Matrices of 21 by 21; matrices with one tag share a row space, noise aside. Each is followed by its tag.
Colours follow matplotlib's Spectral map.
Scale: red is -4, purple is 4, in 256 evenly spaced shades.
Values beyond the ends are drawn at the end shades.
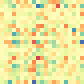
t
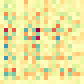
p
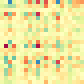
p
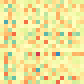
p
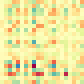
t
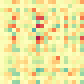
t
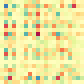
p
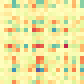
t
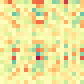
t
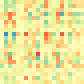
p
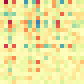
p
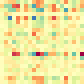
t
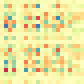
p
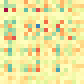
p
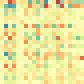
p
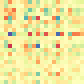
p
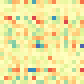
t
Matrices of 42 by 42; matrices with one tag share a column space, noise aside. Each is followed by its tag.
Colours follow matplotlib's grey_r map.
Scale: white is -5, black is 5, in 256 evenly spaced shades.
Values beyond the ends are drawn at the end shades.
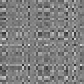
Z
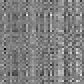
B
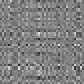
Z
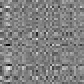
Z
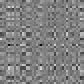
Z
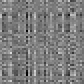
B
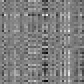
B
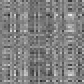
B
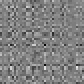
Z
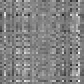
B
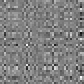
Z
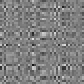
Z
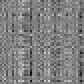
B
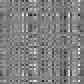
B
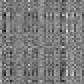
B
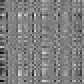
B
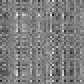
B
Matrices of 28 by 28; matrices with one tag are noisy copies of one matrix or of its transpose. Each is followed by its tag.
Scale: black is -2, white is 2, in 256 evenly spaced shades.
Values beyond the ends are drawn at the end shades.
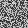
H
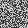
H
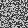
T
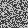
H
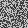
H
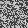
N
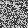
N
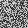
H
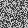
H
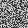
H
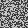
T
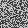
H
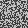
T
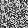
N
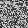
N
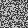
T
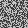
H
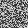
H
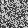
N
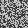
N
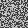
T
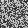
N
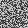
H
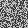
H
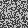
T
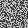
H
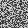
H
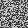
T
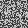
T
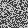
H
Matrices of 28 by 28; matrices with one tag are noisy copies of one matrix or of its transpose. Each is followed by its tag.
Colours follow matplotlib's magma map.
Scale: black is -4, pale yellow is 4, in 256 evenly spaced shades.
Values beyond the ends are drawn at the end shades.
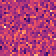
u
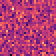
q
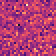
u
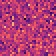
u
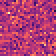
q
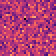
u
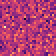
u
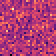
q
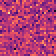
q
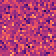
u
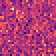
q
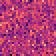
q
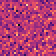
u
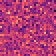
q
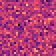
u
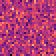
q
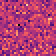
u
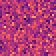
u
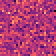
q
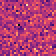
u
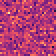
q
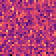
q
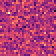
q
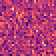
q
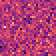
u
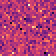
u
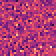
u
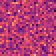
q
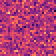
q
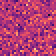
u
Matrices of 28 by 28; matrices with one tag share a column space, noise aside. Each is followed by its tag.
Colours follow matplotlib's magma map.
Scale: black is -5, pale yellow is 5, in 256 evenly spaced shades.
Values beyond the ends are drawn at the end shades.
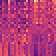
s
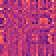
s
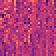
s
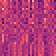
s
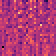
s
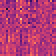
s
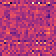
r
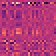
r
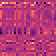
r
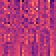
s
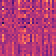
s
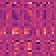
r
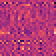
r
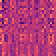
s
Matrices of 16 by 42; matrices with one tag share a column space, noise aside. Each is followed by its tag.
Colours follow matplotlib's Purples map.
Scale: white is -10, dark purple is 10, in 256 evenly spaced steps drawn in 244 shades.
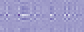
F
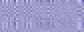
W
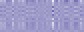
W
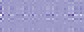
F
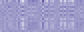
W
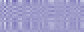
W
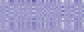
W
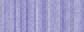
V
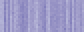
V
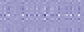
F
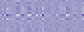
F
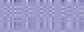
W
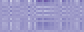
W
